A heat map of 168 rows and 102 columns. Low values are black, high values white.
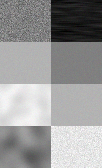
The table splits into 4 rows of 2 panels. Panel 1,1: middling, fine-grained. Panel 1,2: very low, streaked across, faint in contrast. Panel 2,1: high, flat. Panel 2,2: middling, flat. Panel 3,1: very high, smooth, faint in contrast. Panel 3,2: high, flat. Panel 4,1: middling, smooth. Panel 4,2: very high, fine-grained, faint in contrast.
